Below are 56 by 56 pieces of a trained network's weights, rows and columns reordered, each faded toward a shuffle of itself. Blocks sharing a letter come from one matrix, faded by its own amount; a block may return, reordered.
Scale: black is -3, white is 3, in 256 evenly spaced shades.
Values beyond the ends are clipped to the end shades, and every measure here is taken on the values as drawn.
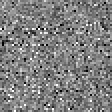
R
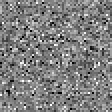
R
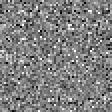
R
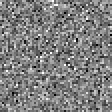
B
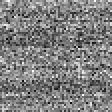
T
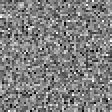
B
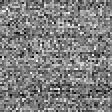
T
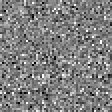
R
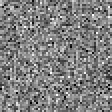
B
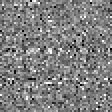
R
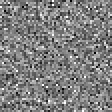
B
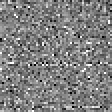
R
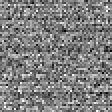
T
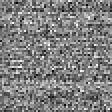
T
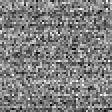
T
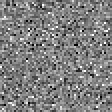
R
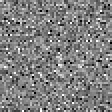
R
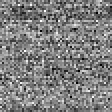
T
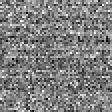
T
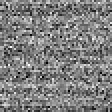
T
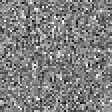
B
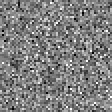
B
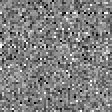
R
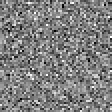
B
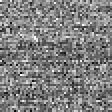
T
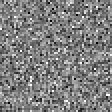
B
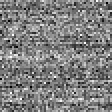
T
